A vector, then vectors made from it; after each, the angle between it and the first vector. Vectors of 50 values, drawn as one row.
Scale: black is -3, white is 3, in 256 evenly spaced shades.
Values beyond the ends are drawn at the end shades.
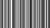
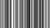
orthogonal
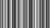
partly aligned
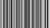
nearly opposite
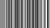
partly opposed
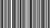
nearly parallel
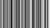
nearly opposite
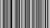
nearly opposite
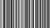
partly opposed
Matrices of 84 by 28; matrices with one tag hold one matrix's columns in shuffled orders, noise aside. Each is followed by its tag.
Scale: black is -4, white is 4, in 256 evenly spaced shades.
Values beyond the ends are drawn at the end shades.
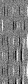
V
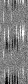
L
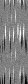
L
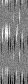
L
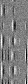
V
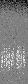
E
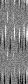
L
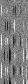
V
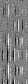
V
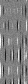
V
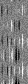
V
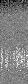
E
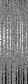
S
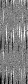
L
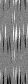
L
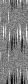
L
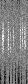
S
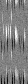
L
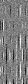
V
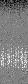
E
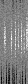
S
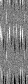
L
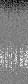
E
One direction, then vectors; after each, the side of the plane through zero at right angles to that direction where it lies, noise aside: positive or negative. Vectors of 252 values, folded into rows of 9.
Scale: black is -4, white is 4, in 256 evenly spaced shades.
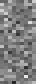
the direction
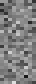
negative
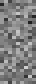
negative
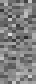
negative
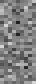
positive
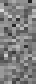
positive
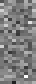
positive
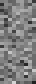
negative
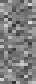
positive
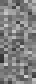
positive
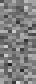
positive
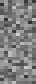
negative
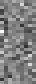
negative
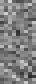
positive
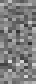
positive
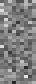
positive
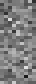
negative
